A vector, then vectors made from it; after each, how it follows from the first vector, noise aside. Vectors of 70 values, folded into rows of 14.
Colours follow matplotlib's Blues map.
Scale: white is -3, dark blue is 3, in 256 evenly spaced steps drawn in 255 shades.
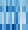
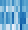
negated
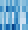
copied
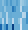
partly zeroed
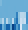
partly zeroed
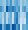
copied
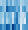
copied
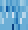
partly zeroed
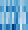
copied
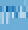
partly zeroed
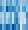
copied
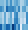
copied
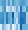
negated
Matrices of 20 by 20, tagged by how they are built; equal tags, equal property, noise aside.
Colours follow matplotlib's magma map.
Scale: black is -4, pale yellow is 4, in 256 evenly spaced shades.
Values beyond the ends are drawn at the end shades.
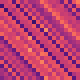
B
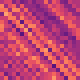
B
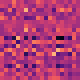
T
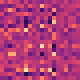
T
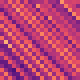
B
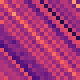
B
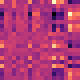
T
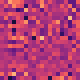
T
